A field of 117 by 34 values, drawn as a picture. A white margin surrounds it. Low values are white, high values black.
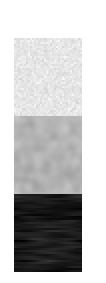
The table splits into 3 rows of 1 panel. Panel 1,1: very low, fine-grained, faint in contrast. Panel 2,1: low, blotchy, faint in contrast. Panel 3,1: very high, streaked across, faint in contrast.
